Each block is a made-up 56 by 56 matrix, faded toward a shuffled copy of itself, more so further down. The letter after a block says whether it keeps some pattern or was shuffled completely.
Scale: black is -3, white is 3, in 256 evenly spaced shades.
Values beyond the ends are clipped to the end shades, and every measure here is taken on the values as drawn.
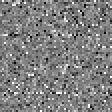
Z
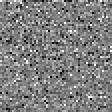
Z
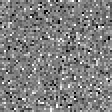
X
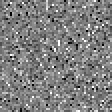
X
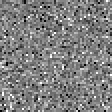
X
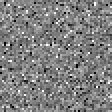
Z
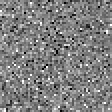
X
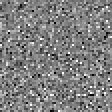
Z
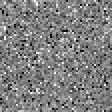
X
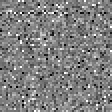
Z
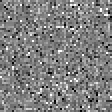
Z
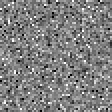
X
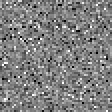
Z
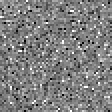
X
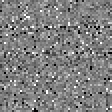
Z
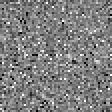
Z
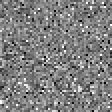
Z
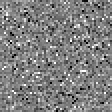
X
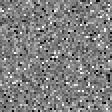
X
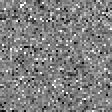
Z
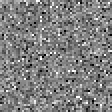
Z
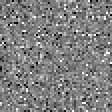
Z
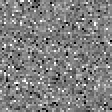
X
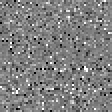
Z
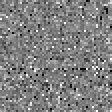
Z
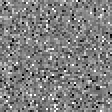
X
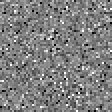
X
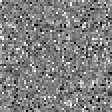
Z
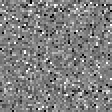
Z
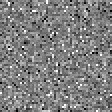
X
